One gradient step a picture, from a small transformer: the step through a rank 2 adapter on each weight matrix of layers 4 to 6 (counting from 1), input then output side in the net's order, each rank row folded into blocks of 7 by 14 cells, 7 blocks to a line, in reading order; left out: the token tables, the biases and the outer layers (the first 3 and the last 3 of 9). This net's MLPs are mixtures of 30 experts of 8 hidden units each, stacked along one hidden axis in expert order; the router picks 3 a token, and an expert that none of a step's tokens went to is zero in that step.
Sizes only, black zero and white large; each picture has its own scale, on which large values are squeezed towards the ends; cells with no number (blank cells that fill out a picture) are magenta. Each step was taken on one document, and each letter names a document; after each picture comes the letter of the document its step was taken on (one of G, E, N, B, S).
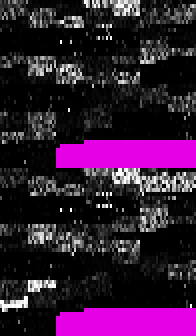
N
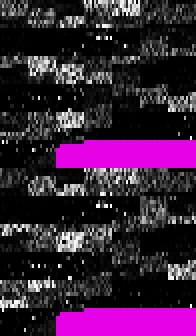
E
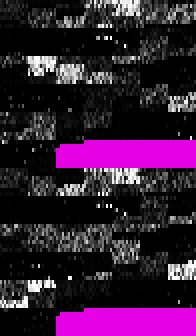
E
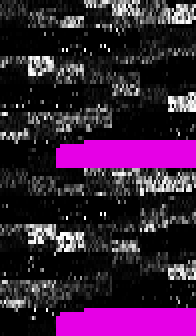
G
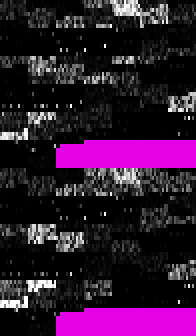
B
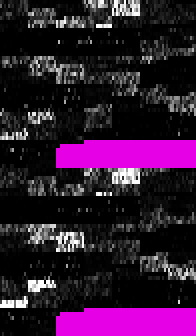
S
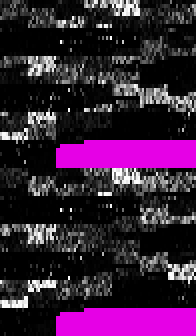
N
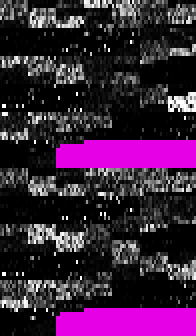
G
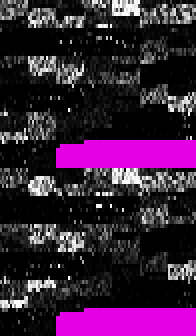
N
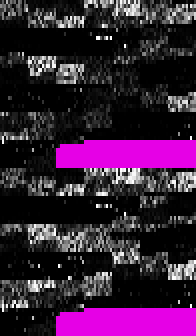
E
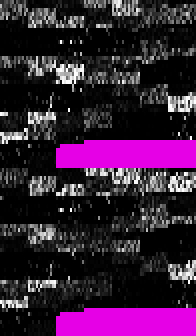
N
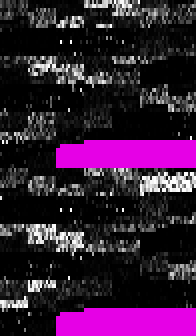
N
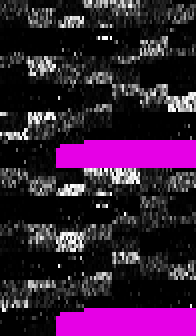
E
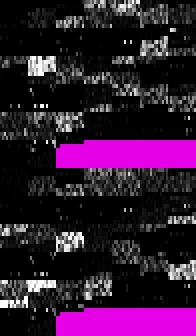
B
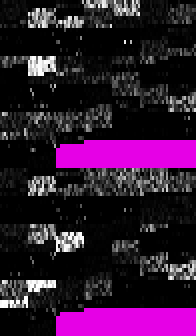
B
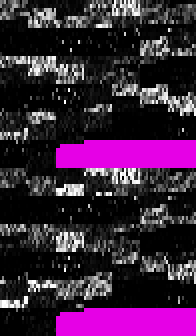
S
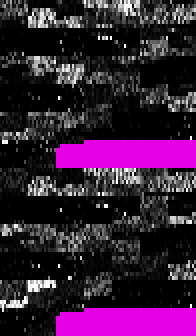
E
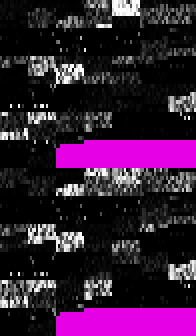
B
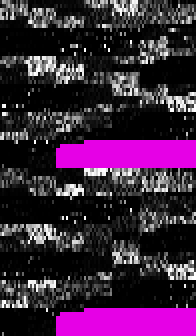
G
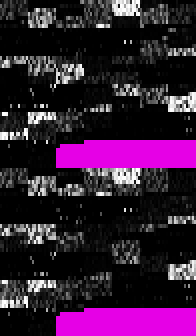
B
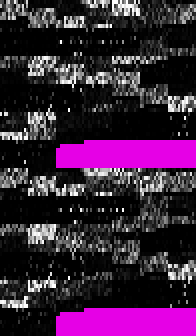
N
